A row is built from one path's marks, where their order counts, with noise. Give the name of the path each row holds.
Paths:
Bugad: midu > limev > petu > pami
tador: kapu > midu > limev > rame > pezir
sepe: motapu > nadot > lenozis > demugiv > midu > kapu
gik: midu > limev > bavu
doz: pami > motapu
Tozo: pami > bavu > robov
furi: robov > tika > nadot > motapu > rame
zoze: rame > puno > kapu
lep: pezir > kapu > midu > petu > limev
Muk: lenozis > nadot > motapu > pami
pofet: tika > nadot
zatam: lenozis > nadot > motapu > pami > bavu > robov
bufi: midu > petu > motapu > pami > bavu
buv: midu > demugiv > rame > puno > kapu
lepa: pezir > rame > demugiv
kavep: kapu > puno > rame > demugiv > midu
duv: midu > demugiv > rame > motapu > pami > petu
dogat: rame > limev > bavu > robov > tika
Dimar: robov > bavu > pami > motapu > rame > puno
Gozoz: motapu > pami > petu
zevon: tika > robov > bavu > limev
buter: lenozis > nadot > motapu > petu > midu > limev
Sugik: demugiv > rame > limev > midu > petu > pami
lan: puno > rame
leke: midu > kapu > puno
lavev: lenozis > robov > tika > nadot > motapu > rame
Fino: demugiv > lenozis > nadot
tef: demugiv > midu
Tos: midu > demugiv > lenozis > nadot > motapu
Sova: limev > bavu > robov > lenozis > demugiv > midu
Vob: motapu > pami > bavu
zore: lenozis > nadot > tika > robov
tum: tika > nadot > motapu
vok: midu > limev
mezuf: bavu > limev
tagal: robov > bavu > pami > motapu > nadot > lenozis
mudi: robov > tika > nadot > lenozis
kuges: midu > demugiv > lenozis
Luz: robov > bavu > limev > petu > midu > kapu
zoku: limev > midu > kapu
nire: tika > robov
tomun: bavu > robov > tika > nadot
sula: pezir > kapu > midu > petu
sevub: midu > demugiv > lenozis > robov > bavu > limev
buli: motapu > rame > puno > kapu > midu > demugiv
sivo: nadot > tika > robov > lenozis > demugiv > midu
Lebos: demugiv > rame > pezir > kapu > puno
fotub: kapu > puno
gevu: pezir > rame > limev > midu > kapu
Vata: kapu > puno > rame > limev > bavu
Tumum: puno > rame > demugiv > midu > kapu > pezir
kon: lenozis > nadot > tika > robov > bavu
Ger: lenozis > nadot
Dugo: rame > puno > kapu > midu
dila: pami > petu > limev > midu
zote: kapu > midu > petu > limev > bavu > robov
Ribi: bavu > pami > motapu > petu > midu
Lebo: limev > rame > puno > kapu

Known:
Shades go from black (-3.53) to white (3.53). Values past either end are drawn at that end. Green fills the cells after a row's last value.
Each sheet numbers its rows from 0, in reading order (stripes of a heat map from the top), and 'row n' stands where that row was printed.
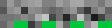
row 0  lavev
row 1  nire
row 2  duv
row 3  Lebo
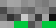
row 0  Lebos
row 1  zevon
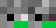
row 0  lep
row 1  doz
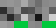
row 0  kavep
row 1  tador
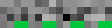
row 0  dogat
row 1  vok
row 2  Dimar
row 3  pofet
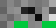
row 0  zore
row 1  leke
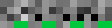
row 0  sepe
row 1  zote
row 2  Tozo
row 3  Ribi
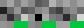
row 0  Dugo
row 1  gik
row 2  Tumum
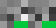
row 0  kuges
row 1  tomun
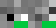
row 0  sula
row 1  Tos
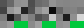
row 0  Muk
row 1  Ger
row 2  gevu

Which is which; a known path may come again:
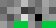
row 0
Tos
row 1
bufi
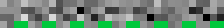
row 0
tef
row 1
buv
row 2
Ger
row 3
buter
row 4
pofet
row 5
Gozoz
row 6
sivo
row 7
Vob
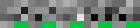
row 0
Fino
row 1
sevub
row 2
lepa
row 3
Tozo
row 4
doz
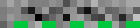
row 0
furi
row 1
Vata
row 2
zoku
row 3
zoze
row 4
duv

